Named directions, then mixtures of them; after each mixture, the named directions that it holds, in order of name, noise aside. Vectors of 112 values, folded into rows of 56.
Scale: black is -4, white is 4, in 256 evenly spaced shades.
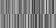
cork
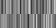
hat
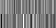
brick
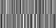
brick, hat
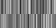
hat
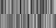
hat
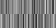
brick, cork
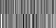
brick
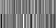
brick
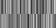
hat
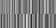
brick, cork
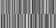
brick, cork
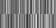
cork, hat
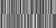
brick, hat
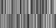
hat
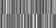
brick, hat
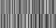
brick, cork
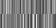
brick, hat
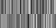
hat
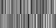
hat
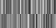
hat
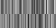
cork, hat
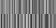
brick, cork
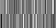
brick, cork
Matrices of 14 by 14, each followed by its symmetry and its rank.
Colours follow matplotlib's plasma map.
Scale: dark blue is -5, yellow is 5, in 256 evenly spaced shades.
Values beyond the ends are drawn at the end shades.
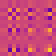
symmetric, rank one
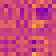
neither, rank three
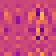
neither, rank two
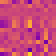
neither, rank two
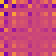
symmetric, rank one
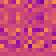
neither, rank two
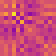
symmetric, rank three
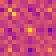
symmetric, rank three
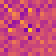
symmetric, rank three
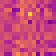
neither, rank three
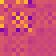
symmetric, rank three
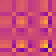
symmetric, rank one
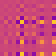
symmetric, rank one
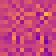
neither, rank three
